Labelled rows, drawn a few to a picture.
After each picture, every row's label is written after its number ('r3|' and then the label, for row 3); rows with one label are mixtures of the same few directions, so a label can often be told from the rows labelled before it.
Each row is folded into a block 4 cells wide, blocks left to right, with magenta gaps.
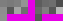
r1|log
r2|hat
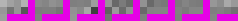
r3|hat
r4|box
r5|hat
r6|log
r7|log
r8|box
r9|box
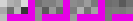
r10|hat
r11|log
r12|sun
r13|box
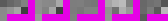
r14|hat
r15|hat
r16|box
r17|box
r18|hat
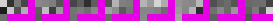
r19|log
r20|log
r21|box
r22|log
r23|box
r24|hat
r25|hat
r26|hat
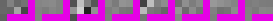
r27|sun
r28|box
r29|log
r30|box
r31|log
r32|log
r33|hat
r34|box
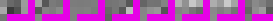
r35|sun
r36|log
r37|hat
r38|hat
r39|hat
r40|box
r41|box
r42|sun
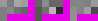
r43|box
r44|sun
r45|hat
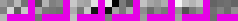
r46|sun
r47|log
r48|hat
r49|log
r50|hat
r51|hat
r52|hat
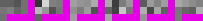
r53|box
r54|log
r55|hat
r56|log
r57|log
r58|hat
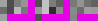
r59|log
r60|log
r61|box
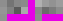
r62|sun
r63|hat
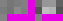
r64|log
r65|sun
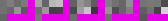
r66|sun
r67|box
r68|sun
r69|sun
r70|hat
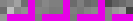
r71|sun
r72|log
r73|box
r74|hat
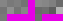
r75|log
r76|hat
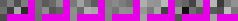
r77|sun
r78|box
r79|box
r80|box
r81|hat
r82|sun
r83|log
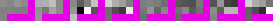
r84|box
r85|box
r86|log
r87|hat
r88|log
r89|box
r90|box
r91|hat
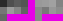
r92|hat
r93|box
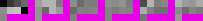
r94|hat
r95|box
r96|log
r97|box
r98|log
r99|hat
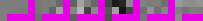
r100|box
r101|hat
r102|log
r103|box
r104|log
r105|hat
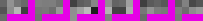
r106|sun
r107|hat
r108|hat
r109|sun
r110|hat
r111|box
